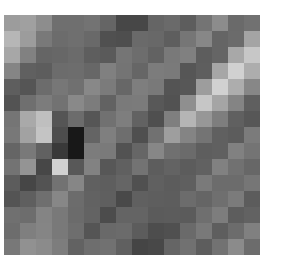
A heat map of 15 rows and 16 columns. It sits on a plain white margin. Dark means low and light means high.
Values change most from cell to cell in the middle left. An odd patch, rougher than its surroundings, sits in the middle left. The top right is the ninth with the highest average. The halves do not mirror each other. Streaks slant up to the right.
